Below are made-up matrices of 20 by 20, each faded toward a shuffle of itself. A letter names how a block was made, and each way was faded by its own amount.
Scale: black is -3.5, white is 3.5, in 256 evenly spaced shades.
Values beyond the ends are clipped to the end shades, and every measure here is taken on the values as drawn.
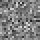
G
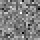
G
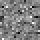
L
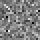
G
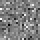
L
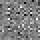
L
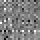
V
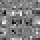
V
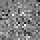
L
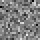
G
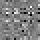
V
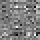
V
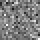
G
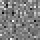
L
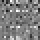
V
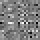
V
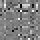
V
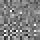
V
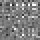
V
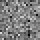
G
